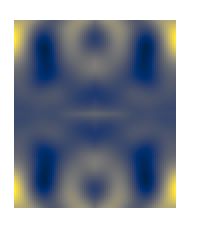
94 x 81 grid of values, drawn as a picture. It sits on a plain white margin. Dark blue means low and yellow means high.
Lone odd cells: none. Average level on the scale: 30%. Slope: none. Mirror symmetry: left to right and top to bottom. Grain: smooth. Histogram: skewed, a long tail of high values.
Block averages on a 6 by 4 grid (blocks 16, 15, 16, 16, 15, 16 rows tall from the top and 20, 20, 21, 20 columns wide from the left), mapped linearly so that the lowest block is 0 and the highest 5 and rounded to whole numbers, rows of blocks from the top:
5555
0330
1001
1001
0330
5555
